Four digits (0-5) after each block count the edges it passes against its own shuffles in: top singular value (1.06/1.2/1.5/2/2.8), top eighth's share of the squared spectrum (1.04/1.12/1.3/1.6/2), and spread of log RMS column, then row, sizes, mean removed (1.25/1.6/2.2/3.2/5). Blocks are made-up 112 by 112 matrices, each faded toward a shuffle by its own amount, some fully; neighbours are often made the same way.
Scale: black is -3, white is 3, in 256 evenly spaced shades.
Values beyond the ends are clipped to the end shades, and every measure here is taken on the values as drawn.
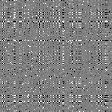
5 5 3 3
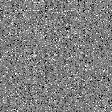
3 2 1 1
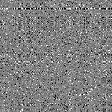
4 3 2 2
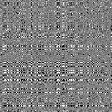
5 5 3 4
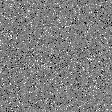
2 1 0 0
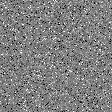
1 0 0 0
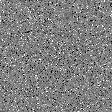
0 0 0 0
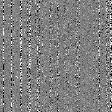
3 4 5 0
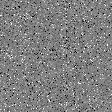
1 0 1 0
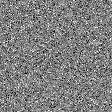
2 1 0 0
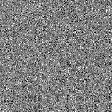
4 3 2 1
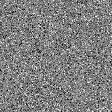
3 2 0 0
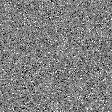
2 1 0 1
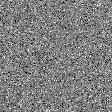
1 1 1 1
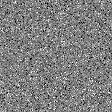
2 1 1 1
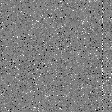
4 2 1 0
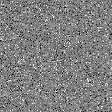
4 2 1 1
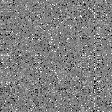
4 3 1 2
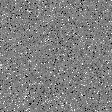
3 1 0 0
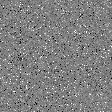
2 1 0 0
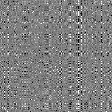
5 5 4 3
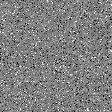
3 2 1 0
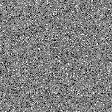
3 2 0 1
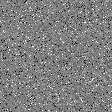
0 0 0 0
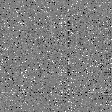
3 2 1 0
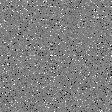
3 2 0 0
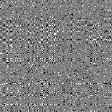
5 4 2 3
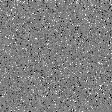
2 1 0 0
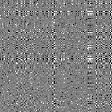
5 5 4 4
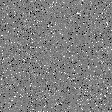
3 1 0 0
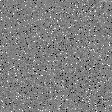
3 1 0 0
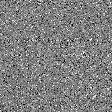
3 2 0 1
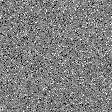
0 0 0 0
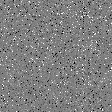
2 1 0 0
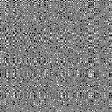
5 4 3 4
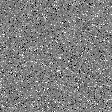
2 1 0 0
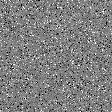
2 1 0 0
